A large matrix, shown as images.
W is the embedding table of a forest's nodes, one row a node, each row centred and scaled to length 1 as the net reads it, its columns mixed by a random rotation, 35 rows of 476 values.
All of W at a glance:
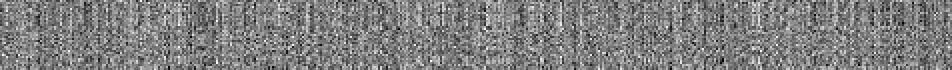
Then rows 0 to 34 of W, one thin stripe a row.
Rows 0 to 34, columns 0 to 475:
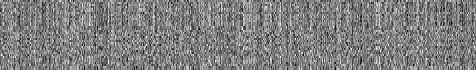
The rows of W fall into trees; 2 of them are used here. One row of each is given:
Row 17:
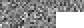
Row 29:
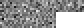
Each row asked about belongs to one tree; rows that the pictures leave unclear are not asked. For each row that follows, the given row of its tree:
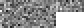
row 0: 17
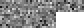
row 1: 29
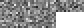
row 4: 29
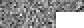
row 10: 29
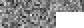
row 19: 17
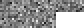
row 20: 29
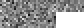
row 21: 17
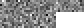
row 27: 17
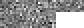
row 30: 29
